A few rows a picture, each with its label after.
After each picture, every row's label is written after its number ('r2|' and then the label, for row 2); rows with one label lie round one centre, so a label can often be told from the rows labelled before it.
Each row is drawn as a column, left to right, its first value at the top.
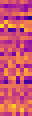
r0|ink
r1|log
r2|ink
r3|ink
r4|log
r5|ink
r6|log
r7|log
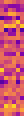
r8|log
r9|ink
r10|ink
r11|ink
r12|log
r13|ink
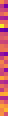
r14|ink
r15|ink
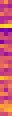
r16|ink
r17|ink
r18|ink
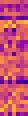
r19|log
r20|ink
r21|log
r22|ink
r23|log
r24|log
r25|log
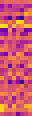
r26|ink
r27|ink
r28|log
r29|ink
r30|log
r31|log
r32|ink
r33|ink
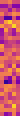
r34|ink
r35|log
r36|log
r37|ink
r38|log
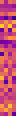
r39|ink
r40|log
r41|ink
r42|log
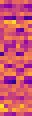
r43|ink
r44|log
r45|log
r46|log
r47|ink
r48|ink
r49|log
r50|log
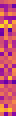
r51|ink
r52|log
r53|ink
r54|log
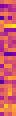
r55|log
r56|ink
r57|ink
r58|ink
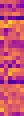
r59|log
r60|ink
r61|log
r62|log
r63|log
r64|log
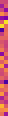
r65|ink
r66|log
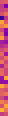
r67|log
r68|ink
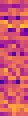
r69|log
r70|log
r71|ink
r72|ink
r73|log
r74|ink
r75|ink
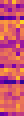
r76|log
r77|log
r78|log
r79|log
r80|ink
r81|log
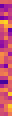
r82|log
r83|log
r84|ink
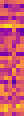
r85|ink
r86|ink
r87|ink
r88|log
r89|ink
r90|ink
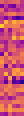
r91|ink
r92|log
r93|ink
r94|log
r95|log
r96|log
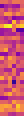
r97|ink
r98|ink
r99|ink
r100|log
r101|ink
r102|ink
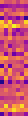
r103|log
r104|ink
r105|log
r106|ink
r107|ink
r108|ink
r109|log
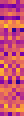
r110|log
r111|ink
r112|log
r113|ink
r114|log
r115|ink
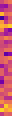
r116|log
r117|ink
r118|ink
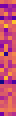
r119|log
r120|ink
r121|log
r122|log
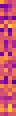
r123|ink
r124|log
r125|ink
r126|log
